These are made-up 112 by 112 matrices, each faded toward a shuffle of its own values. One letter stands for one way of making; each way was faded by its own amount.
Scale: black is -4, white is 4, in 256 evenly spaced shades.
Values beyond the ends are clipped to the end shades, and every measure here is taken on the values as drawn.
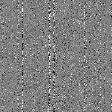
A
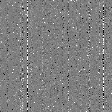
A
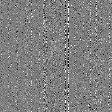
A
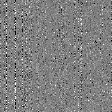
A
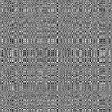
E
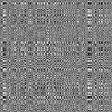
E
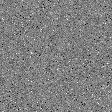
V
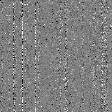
A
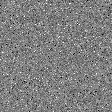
V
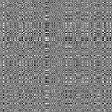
E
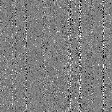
A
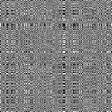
E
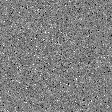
V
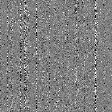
A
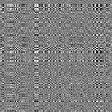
E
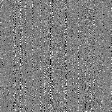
A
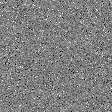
V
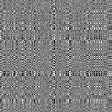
E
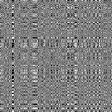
E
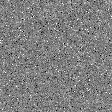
V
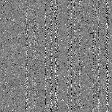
A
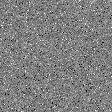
V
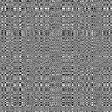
E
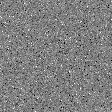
V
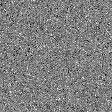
V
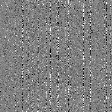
A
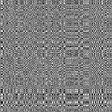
E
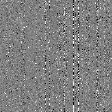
A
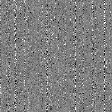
A
